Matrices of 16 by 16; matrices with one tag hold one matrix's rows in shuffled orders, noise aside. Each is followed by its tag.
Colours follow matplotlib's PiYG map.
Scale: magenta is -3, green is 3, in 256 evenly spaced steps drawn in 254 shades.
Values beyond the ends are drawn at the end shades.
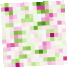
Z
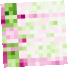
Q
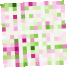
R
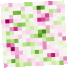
Z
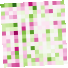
R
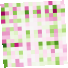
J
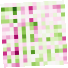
R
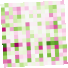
J
